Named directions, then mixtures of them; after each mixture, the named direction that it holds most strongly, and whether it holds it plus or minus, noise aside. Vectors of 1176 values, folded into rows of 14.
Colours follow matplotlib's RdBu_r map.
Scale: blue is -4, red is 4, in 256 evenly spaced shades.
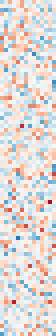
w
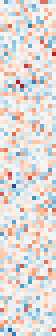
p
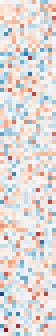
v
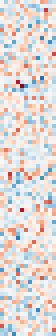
p, plus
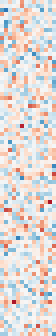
w, plus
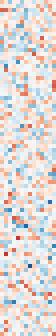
w, minus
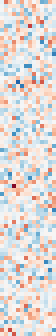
p, minus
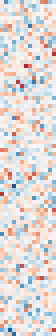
p, plus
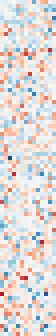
v, minus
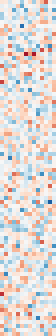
v, minus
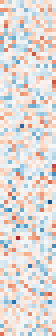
w, minus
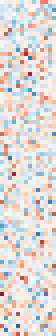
v, minus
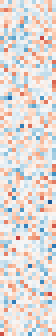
w, minus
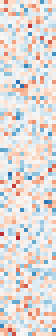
p, minus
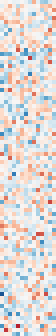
v, plus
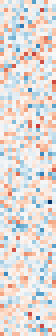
w, minus
